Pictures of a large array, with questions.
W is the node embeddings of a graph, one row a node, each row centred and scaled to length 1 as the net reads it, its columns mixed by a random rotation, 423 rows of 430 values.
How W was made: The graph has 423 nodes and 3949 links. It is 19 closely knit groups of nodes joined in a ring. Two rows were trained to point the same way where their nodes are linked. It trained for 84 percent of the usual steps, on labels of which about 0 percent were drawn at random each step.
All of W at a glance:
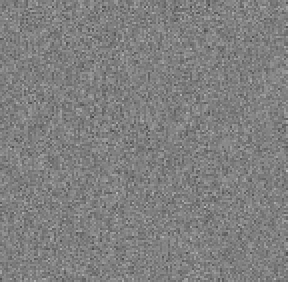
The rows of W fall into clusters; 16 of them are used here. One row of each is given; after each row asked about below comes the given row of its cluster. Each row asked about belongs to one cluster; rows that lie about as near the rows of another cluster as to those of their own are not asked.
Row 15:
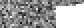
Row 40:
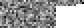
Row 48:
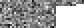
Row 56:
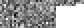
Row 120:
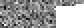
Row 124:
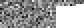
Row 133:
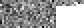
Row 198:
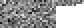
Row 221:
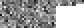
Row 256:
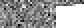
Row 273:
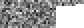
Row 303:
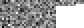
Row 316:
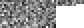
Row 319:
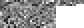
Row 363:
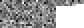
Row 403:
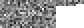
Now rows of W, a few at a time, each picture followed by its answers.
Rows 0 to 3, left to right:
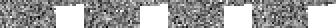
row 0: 15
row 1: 273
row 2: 319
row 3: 15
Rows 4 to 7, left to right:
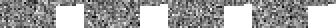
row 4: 221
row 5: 316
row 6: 403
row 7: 15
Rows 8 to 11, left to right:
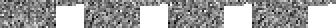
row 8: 316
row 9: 273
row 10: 273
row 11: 273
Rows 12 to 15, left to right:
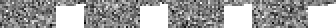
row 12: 48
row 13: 133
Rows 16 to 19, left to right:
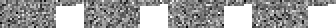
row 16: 198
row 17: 273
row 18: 319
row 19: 120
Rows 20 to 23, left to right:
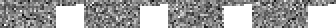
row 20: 120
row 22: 15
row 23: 124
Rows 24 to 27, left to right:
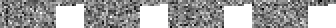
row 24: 221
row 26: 303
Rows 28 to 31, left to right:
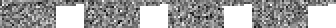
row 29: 273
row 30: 15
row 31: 303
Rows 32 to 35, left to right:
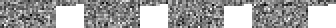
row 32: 120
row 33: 316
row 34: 403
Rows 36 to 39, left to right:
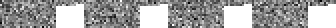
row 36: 133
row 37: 363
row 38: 120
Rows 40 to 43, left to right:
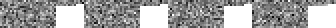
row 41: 319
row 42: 403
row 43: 363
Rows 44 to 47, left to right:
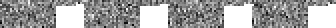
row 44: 133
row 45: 403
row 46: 133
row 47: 133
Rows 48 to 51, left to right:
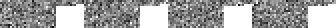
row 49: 56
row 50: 124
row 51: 198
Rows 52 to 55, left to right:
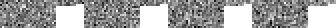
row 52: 256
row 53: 403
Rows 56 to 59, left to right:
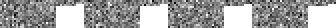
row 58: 256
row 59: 256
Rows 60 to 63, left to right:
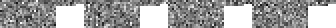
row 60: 363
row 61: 56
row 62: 256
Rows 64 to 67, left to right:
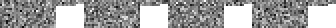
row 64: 273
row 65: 48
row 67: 48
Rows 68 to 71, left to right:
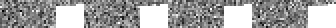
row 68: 273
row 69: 15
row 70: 403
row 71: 56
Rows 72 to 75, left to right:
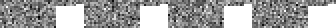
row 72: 15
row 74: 221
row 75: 403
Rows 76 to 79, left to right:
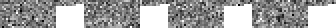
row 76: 303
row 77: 316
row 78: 124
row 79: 363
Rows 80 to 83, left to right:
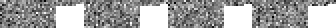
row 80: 198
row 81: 56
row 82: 256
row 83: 221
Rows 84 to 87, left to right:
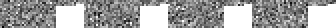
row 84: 303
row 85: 56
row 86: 124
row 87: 48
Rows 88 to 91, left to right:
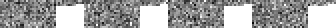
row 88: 316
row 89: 56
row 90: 363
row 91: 133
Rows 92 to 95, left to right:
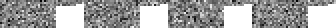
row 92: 198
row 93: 124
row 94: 363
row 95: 198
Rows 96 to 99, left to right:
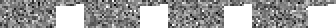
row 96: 48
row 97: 256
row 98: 120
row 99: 120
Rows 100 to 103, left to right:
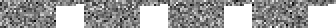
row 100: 40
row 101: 124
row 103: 40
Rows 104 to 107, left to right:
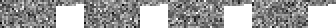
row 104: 133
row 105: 133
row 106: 363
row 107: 40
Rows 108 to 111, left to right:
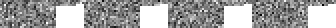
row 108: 56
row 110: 273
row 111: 124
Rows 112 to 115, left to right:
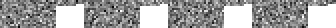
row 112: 319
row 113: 273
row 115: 48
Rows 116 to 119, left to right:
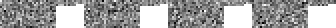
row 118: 273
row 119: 319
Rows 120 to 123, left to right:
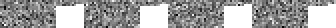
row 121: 273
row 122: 124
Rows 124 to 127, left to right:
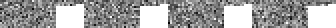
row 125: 403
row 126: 133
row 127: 15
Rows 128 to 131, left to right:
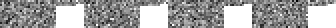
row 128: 273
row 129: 56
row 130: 120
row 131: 198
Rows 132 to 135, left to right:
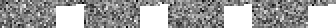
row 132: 256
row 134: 198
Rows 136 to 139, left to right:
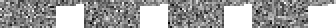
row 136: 403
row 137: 273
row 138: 133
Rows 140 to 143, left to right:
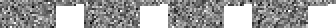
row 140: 48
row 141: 273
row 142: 221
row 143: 273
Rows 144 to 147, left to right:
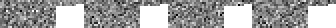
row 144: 273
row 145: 319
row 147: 319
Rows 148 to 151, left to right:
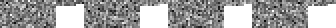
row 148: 256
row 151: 120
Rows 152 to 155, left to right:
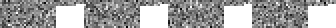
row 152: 303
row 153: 133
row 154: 133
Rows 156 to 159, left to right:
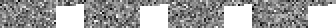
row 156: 256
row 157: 363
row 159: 198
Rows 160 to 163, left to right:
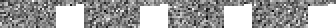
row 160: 124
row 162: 15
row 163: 273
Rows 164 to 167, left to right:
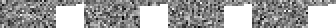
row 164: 198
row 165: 15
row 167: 273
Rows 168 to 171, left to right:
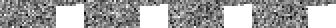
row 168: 403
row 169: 363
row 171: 15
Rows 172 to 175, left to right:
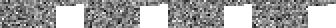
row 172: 303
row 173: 273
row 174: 363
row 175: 120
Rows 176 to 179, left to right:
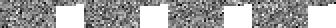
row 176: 303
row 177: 303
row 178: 124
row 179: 256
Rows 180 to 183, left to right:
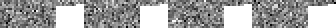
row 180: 273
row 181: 133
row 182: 363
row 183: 256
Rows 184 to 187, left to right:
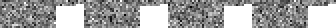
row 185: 363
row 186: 40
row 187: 221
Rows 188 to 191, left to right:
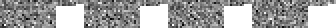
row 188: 120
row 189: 120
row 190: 120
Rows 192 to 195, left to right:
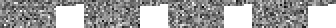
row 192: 120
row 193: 316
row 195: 48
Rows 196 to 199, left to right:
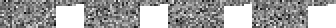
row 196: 316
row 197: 48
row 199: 120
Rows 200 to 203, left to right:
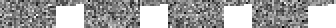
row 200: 403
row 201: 316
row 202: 198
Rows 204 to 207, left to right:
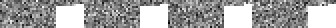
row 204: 363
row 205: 403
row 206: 133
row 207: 124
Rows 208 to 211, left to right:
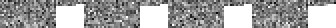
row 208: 316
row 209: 48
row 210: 120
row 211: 316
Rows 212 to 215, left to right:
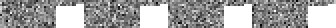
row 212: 221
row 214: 319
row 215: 198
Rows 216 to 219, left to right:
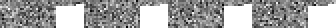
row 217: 133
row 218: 48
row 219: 303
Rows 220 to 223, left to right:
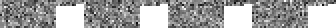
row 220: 221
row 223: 124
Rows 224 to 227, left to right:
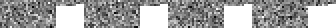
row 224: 48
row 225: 48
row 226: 40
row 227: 15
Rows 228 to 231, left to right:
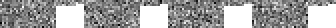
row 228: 133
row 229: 319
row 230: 120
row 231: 133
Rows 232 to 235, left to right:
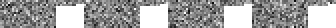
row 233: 198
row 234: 303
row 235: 133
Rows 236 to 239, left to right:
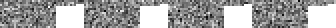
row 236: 124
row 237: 273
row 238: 15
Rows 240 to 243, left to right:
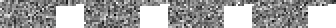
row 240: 403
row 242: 124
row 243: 124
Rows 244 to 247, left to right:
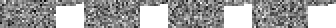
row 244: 198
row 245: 48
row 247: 15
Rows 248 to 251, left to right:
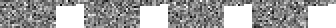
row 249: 403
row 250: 124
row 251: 303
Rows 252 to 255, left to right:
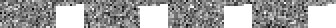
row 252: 124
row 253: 15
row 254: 256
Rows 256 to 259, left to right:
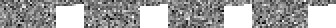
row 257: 120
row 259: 319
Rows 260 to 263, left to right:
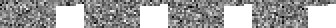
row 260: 256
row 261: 319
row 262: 40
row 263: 15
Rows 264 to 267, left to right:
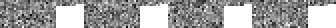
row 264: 120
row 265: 133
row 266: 221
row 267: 316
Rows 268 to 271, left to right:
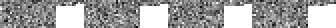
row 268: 221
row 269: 48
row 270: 48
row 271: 316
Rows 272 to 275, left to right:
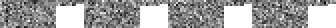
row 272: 221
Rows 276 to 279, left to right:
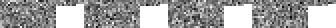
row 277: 120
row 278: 363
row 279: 15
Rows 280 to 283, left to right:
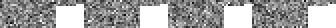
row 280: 319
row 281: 363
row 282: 221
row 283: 133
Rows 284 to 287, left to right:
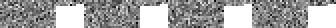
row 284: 124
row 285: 221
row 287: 256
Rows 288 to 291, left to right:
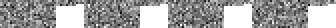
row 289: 56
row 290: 56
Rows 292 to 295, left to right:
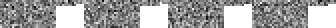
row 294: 15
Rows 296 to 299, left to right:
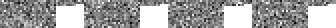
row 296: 316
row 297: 40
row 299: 120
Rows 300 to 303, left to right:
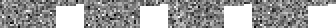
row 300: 319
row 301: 120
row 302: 15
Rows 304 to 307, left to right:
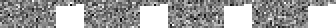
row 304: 124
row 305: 124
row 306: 120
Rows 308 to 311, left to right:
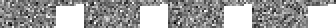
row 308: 403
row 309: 273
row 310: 273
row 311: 303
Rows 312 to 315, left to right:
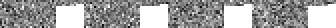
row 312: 133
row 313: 256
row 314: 48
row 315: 15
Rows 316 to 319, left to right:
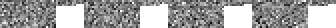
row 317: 273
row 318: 120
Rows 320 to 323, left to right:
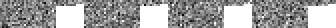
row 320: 303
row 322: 56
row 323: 15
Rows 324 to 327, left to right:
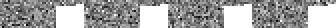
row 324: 303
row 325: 40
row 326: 15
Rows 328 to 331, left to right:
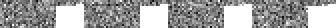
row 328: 56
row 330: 133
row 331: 15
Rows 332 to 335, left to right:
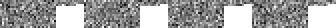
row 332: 133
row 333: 40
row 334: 48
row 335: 133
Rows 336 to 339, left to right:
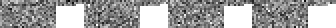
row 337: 56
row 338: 319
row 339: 133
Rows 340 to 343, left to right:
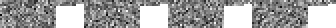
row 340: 221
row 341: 120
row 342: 56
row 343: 273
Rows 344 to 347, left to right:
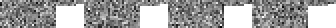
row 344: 40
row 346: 48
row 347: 15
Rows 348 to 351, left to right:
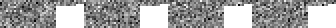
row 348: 40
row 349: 40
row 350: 124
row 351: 124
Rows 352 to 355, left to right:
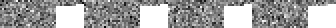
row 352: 256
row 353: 40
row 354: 221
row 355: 363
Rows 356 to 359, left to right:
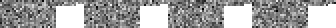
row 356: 133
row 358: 221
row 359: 40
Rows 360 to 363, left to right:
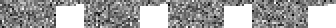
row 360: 133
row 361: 56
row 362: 40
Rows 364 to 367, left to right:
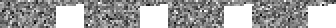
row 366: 273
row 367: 124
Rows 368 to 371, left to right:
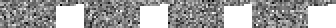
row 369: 273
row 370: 198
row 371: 120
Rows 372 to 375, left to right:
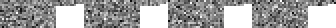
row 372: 303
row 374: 363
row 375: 256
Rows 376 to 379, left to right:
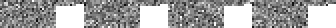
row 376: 124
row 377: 40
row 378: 56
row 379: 40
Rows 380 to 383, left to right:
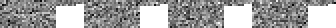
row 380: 198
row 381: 124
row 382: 303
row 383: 40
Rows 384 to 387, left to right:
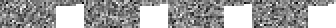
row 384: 256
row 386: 15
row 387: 303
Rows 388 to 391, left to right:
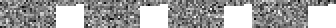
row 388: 40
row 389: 120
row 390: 403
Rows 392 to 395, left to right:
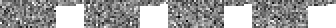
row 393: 56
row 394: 316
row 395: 120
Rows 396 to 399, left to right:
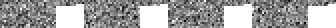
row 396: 256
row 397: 15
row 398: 363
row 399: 221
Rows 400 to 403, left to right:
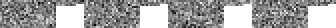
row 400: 48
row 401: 403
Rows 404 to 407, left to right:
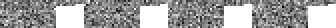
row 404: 120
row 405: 198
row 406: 403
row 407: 15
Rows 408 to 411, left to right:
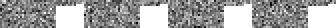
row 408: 198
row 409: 221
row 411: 403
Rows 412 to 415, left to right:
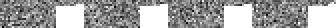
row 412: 303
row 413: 15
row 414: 48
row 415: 56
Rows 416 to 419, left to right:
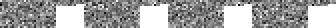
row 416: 40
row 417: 124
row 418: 124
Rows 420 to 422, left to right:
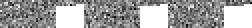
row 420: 124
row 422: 256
